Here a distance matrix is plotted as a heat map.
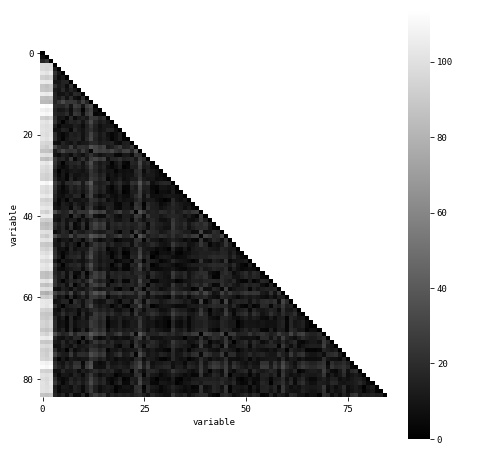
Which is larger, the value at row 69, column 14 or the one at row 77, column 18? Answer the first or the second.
the first
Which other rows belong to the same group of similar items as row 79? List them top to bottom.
3, 4, 5, 6, 7, 8, 9, 10, 11, 12, 13, 14, 15, 16, 17, 18, 19, 20, 21, 22, 23, 24, 25, 26, 27, 28, 29, 30, 31, 32, 33, 34, 35, 36, 37, 38, 39, 40, 41, 42, 43, 44, 45, 46, 47, 48, 49, 50, 51, 52, 53, 54, 55, 56, 57, 58, 59, 60, 61, 62, 63, 64, 65, 66, 67, 68, 69, 70, 71, 72, 73, 74, 75, 76, 77, 78, 80, 81, 82, 83, 84
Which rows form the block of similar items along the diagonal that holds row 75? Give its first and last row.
3 to 84
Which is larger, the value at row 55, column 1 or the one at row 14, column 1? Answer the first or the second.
the second
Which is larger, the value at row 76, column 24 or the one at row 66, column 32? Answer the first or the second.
the first
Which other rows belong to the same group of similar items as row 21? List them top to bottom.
3, 4, 5, 6, 7, 8, 9, 10, 11, 12, 13, 14, 15, 16, 17, 18, 19, 20, 22, 23, 24, 25, 26, 27, 28, 29, 30, 31, 32, 33, 34, 35, 36, 37, 38, 39, 40, 41, 42, 43, 44, 45, 46, 47, 48, 49, 50, 51, 52, 53, 54, 55, 56, 57, 58, 59, 60, 61, 62, 63, 64, 65, 66, 67, 68, 69, 70, 71, 72, 73, 74, 75, 76, 77, 78, 79, 80, 81, 82, 83, 84
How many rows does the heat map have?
85
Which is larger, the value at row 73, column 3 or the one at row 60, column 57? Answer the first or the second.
the first
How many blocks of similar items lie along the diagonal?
2
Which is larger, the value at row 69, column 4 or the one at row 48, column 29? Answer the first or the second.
the first
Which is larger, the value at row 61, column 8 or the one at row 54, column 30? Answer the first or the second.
the first
